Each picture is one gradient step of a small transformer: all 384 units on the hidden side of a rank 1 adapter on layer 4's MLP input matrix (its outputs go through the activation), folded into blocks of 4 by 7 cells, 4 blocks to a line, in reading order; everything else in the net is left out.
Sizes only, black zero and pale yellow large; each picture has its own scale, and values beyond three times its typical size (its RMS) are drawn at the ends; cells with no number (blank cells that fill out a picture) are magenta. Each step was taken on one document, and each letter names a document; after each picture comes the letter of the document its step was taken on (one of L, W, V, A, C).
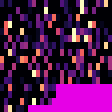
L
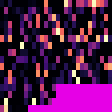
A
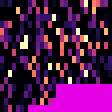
L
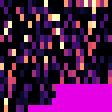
A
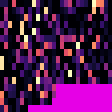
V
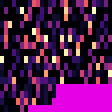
V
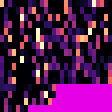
A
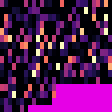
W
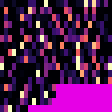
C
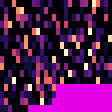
V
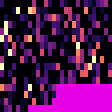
C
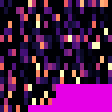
A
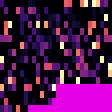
A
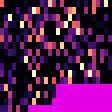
W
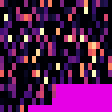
W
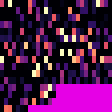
L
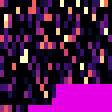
W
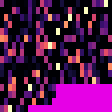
W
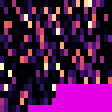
C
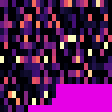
V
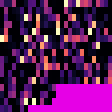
C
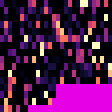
A
